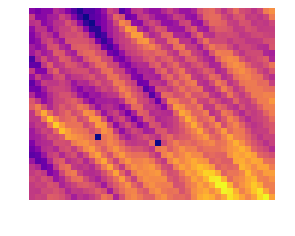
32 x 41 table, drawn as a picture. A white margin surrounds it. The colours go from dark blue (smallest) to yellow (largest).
Mirror symmetry: none. Slope: up to the bottom right. Lone odd cells: 2, each lower than its neighbours. Grain: diagonal, down to the right.
